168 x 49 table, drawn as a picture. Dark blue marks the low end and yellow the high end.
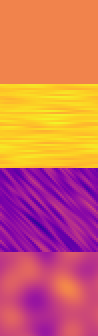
It is made of 4 by 1 panels. Panel 1,1: high, flat. Panel 2,1: very high, streaked across, faint in contrast. Panel 3,1: low, slanting down to the right. Panel 4,1: middling, smooth.
